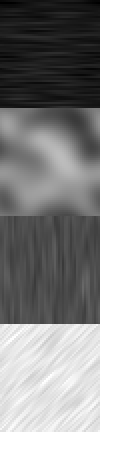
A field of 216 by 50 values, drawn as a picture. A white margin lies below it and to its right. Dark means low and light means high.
It is made of 4 by 1 panels. Panel 1,1: very low, streaked across, faint in contrast. Panel 2,1: middling, smooth, strong in contrast. Panel 3,1: low, streaked downward, faint in contrast. Panel 4,1: very high, slanting up to the right, faint in contrast.
